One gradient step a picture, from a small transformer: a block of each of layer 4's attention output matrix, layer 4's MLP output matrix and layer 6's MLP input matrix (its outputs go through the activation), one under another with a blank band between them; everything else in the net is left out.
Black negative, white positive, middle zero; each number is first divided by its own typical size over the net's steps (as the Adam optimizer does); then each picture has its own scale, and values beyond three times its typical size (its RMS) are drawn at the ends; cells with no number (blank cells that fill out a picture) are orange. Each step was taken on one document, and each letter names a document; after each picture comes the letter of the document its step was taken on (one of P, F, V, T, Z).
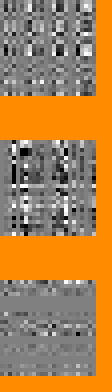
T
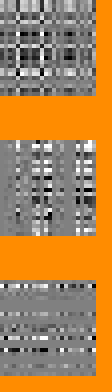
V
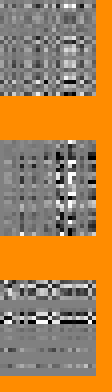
T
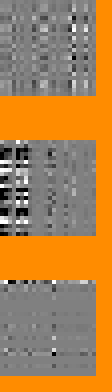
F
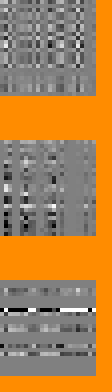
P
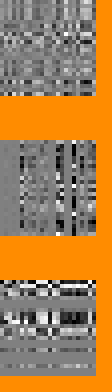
T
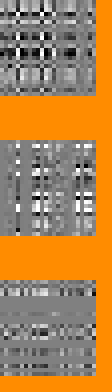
V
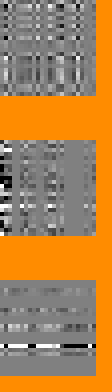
P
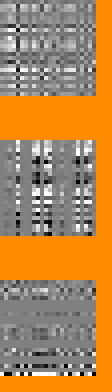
V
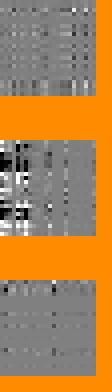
F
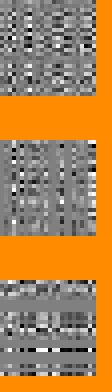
T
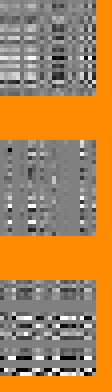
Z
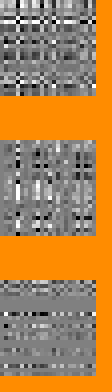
V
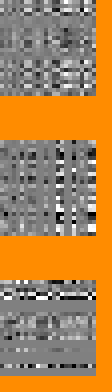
T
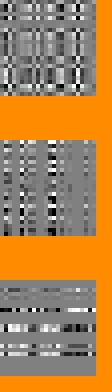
P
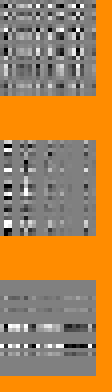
P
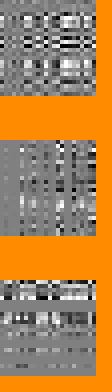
T
